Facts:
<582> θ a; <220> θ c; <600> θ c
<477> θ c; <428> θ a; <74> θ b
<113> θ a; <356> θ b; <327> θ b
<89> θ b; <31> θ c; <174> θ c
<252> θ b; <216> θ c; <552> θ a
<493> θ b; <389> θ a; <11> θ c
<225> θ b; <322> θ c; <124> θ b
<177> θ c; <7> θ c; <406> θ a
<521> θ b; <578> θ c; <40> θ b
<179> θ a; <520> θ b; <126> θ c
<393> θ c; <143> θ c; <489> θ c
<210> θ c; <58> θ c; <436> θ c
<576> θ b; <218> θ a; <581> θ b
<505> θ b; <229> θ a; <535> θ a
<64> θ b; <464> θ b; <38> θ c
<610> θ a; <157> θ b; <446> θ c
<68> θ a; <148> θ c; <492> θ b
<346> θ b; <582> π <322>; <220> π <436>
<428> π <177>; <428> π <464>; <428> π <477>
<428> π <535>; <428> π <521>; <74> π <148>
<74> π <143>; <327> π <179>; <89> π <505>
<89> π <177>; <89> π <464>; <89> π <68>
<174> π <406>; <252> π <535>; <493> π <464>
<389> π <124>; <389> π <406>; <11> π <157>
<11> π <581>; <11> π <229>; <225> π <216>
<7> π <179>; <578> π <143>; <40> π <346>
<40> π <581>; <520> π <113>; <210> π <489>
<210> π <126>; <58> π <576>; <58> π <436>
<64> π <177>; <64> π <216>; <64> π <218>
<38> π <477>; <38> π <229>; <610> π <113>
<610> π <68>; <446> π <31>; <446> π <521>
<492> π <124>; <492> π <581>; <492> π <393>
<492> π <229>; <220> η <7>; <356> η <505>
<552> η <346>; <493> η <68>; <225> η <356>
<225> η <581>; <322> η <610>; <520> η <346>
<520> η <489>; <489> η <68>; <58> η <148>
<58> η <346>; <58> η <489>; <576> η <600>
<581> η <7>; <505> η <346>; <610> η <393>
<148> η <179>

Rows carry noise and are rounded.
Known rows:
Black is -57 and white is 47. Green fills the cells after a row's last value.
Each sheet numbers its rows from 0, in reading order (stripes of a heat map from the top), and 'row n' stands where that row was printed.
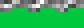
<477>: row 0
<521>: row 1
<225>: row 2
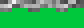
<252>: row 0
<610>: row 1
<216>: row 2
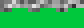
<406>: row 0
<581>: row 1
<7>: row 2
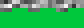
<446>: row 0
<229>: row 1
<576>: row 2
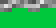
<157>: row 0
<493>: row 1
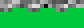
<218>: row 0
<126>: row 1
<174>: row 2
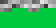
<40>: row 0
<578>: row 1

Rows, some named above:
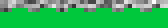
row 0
<179>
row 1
<492>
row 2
<7>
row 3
<177>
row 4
<578>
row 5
<74>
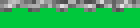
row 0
<552>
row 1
<610>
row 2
<393>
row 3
<11>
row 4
<406>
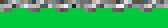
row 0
<492>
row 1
<520>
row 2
<436>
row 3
<356>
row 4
<31>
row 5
<124>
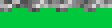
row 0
<216>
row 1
<406>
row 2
<68>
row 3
<389>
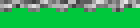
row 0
<600>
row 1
<38>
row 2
<216>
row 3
<428>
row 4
<327>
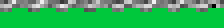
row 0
<505>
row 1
<535>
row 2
<477>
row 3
<113>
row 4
<38>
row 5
<464>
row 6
<89>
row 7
<210>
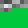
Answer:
<393>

